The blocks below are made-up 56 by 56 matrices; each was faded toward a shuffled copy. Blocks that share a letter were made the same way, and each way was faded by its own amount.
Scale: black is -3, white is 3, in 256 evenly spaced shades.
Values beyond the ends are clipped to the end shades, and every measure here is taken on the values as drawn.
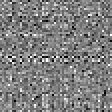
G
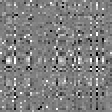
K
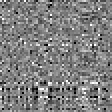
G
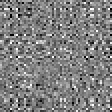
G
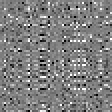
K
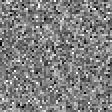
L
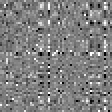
K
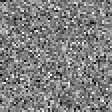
L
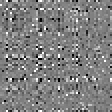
K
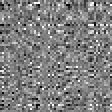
G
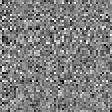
G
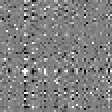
K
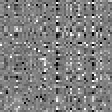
K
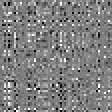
K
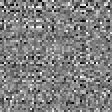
G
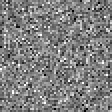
L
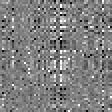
K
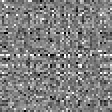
G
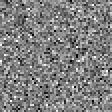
L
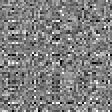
G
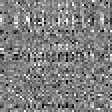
G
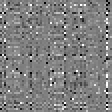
K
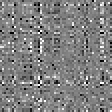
K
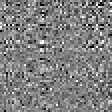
G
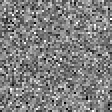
L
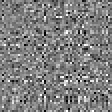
G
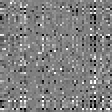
K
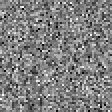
L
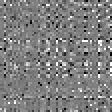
K
